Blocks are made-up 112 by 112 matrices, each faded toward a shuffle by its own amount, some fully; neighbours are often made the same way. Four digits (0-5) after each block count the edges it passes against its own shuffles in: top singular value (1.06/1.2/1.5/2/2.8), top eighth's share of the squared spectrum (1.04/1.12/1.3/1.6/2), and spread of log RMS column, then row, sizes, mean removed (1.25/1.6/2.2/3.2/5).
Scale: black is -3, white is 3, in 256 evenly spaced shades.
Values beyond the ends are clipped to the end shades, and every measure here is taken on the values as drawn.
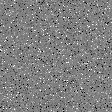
0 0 0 0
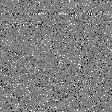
3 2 0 1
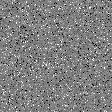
1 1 0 0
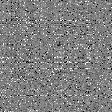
4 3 1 2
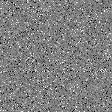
2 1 0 0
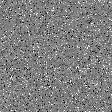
2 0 0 0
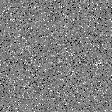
3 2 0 1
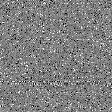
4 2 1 2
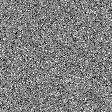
0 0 0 0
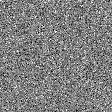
0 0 0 0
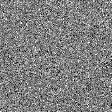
0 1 2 0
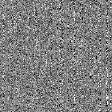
1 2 4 0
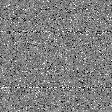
2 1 0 2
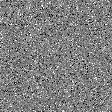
0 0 0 1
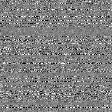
2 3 0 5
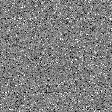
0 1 0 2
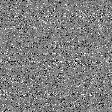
1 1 0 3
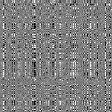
5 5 4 3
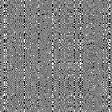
5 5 4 3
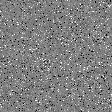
2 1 0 0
